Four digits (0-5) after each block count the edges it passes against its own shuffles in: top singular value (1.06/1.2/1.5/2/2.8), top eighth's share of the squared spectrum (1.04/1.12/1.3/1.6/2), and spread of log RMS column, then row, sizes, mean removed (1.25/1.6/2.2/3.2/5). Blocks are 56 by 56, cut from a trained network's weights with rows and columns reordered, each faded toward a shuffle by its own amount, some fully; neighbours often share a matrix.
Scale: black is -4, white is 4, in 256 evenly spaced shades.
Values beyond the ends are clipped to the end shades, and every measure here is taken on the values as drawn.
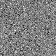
1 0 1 0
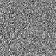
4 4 2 1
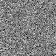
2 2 0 0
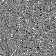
0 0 0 0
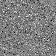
0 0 0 0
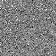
2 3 1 0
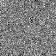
2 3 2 1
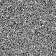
0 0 0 0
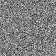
1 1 0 0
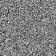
0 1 0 0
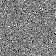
0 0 0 0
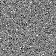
0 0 0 0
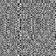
4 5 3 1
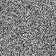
2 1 0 0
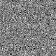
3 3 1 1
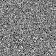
1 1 0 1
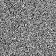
1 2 0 0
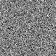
2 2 0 0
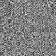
3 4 2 1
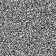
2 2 0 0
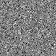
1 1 0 0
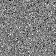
0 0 0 0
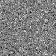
1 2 1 0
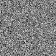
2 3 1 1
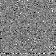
3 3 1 1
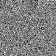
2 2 0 0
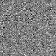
2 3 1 1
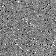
1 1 0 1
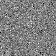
1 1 0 0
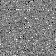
2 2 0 0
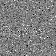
2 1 0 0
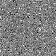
2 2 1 0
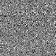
2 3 1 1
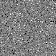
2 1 0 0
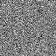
2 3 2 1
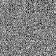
3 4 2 2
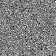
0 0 0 0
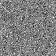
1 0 0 0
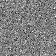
1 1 0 0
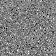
0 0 0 0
